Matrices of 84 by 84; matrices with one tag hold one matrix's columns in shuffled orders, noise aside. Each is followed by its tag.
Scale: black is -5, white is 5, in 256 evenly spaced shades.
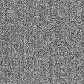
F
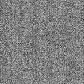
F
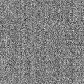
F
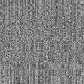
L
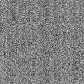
F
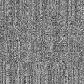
L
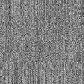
L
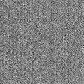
F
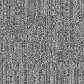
L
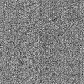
F
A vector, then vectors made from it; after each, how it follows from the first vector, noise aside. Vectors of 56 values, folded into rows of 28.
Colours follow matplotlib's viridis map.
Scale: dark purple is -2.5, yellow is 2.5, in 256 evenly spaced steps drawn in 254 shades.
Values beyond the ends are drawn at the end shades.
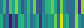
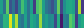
negated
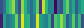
wrapped around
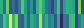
negated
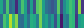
negated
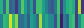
negated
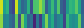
wrapped around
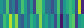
negated
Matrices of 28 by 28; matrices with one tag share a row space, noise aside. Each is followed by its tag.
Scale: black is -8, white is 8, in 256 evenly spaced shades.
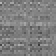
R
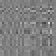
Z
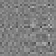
Z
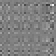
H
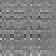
R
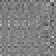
H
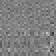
H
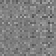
Z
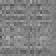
R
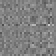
Z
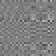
Z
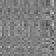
H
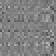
H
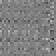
H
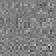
Z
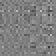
Z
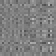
Z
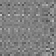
H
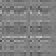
R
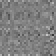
H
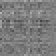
R
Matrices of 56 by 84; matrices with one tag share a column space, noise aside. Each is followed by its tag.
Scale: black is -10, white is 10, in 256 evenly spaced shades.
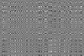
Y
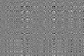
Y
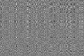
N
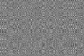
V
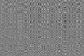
N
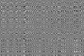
Y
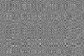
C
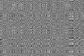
C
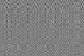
N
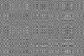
C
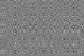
V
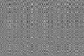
N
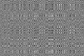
C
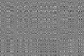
Y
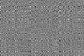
Y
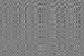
N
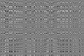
Y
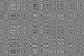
C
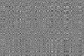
Y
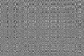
N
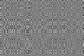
V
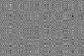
C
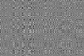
V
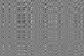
N
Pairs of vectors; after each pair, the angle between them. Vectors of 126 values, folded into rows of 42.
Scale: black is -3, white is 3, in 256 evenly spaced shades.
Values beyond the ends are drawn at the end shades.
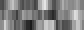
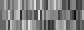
partly opposed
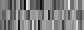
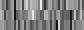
orthogonal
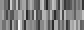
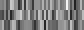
orthogonal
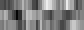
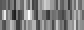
partly aligned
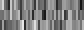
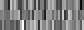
nearly parallel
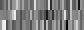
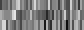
nearly parallel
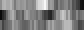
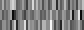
orthogonal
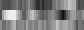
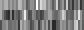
partly opposed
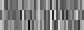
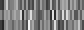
nearly opposite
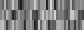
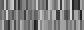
partly aligned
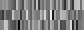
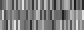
partly opposed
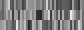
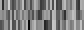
partly aligned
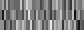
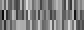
nearly parallel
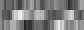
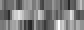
nearly parallel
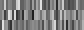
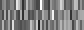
partly aligned
